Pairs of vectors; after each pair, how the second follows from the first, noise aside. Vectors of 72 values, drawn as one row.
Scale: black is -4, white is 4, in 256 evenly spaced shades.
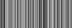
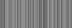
shrunk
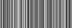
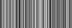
wrapped around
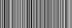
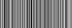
copied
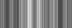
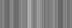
shrunk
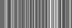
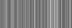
shrunk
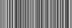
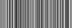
copied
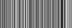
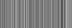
shrunk
